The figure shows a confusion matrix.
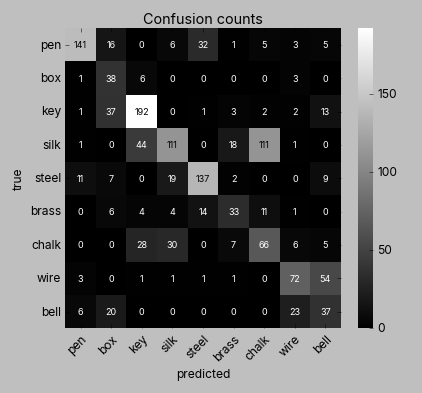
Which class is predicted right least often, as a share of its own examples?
silk
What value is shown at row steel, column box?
7
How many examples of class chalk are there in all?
142
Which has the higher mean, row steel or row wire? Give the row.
steel
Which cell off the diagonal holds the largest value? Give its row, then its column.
silk, chalk
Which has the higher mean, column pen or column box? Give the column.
pen
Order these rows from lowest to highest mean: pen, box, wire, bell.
box, bell, wire, pen
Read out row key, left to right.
1 37 192 0 1 3 2 2 13
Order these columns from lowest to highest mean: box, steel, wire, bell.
wire, bell, box, steel
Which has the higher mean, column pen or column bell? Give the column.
pen
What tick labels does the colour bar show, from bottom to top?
0, 50, 100, 150
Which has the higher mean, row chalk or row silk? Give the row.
silk
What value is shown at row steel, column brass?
2
